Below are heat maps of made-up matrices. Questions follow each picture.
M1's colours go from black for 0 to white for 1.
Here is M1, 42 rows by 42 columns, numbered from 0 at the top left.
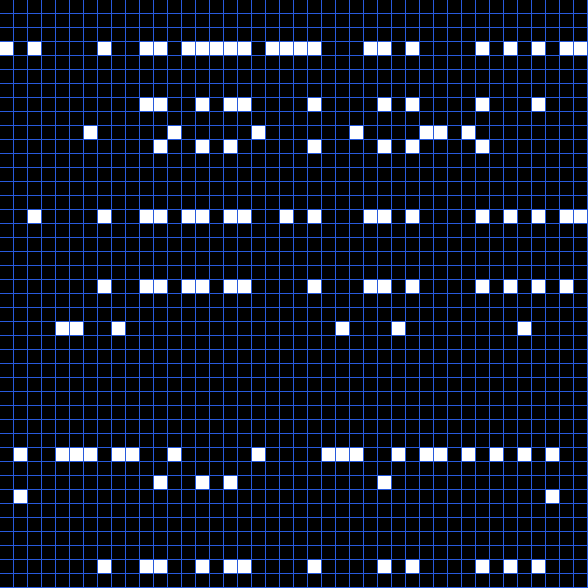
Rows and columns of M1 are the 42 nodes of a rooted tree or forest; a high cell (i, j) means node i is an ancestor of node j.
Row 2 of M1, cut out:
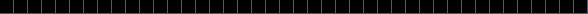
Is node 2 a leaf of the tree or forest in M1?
yes
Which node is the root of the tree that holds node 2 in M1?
3
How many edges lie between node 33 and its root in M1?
2
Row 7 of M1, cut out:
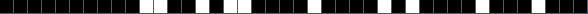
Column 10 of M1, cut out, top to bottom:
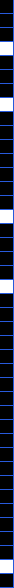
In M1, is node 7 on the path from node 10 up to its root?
yes
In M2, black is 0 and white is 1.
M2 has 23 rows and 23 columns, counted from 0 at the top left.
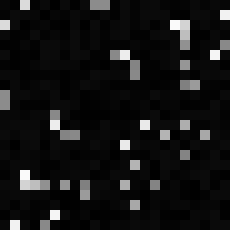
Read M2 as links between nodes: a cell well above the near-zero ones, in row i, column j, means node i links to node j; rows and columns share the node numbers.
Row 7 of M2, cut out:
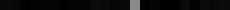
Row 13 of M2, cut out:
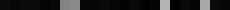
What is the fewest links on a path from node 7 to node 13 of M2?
1
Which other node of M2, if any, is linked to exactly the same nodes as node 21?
node 11
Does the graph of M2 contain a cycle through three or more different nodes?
no
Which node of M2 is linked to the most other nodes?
node 18
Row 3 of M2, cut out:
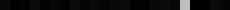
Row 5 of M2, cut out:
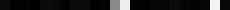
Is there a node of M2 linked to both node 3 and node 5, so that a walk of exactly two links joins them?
no
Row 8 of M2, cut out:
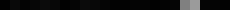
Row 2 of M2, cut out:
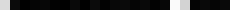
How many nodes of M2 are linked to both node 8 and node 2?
1
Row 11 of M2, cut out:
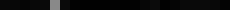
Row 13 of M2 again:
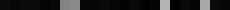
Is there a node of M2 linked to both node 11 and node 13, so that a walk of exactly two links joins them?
no
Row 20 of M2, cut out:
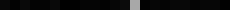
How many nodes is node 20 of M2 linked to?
1
